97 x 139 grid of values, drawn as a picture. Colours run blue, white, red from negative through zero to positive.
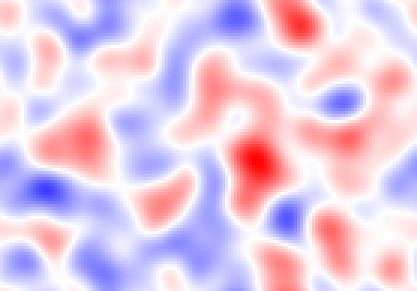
Grain: smooth. Odd rows or columns: none. Average level on the scale: 50%. Lone odd cells: none.
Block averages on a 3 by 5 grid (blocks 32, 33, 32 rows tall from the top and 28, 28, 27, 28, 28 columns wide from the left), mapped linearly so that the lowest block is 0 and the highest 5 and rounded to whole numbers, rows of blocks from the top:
11132 / 22353 / 10033
